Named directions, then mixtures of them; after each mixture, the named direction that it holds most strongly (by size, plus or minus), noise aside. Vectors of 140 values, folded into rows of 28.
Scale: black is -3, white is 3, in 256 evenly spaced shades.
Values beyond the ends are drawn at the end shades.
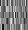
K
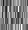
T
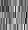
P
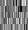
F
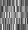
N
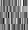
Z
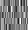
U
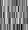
T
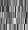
P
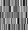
U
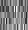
P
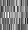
N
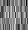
N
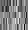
P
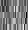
P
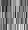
P
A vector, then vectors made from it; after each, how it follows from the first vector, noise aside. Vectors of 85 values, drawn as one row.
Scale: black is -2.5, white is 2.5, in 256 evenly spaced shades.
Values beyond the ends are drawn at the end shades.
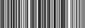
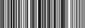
copied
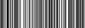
wrapped around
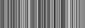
shrunk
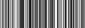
reversed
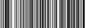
wrapped around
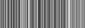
shrunk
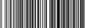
wrapped around
